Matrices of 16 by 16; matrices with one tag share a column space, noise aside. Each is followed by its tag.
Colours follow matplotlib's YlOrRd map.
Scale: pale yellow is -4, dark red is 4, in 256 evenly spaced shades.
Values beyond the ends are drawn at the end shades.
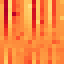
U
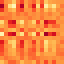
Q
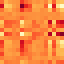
Q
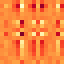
Q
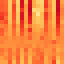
U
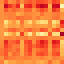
Q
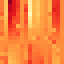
U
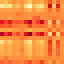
Q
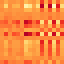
Q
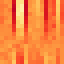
U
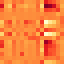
Q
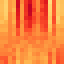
U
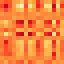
Q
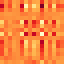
Q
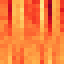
U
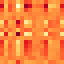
Q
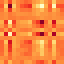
Q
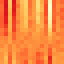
U
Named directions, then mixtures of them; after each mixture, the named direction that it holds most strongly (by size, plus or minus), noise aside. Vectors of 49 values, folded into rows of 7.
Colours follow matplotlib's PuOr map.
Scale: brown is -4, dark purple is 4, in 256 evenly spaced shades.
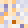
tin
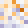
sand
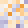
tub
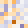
tin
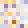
tin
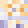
tub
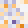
tin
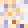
tin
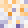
tub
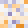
tub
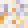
tin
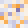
tub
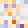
tin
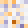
tin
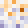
sand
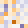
tin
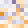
sand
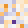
tin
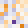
tin
